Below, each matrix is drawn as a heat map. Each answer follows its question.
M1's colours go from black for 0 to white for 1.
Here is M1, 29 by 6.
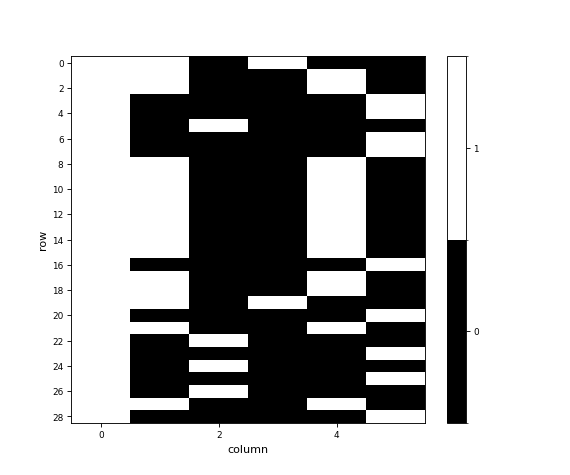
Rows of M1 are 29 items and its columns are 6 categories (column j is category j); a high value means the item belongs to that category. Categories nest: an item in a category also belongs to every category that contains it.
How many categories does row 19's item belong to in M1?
3
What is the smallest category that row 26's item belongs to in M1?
2
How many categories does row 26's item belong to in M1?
2
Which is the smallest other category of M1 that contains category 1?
0
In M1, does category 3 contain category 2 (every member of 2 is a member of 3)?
no
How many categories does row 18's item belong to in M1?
3
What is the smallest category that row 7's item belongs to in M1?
5
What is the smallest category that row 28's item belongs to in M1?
5
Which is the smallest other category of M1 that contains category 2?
0
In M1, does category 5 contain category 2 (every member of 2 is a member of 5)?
no
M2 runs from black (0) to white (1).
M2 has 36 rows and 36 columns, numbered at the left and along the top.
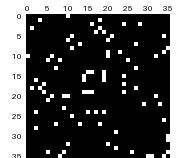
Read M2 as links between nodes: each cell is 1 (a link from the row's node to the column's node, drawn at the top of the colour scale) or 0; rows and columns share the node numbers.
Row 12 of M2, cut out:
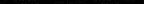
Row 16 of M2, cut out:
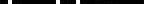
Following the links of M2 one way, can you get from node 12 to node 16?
no
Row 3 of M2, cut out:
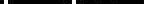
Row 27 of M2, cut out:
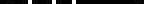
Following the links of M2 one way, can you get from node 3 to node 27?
yes
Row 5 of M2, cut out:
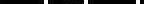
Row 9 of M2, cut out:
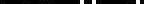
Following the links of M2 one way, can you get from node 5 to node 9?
yes
